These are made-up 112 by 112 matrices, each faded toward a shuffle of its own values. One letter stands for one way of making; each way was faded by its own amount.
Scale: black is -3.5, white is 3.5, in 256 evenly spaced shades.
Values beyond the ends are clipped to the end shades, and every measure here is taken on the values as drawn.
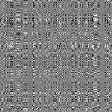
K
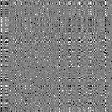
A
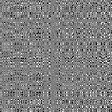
K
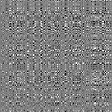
K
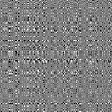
K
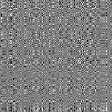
K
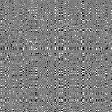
A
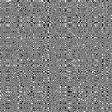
A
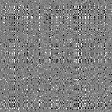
A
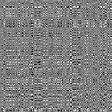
K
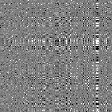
A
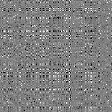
A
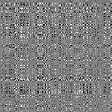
K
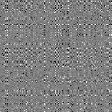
A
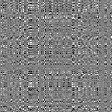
K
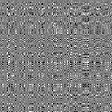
K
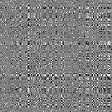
A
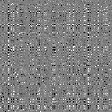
A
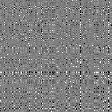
A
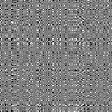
K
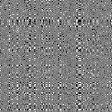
A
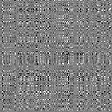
K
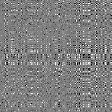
A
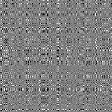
K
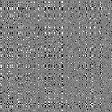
A
